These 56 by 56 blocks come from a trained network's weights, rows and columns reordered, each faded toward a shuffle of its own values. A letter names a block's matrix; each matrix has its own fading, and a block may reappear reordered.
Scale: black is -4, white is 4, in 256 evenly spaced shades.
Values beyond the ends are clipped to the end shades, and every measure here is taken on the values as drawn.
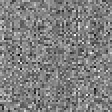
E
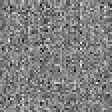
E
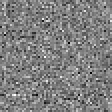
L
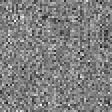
E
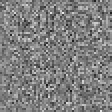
E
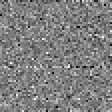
L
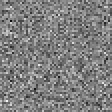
E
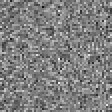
E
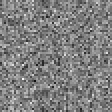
E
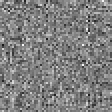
E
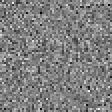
L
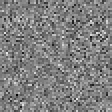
L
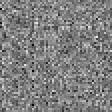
E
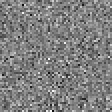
L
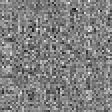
E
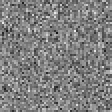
E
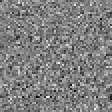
L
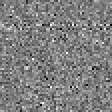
L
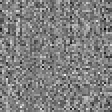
E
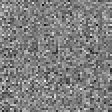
E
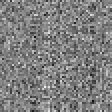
E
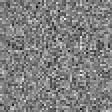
E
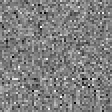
L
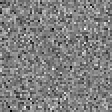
L
